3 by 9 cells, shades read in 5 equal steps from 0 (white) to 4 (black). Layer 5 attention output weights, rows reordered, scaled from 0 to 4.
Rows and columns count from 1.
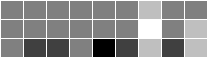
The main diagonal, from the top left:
2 2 3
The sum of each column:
6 7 7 6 8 7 2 7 4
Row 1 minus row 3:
0 -1 -1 0 -2 -1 0 -1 1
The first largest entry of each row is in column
1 1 5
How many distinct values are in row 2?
3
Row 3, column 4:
2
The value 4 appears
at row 3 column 5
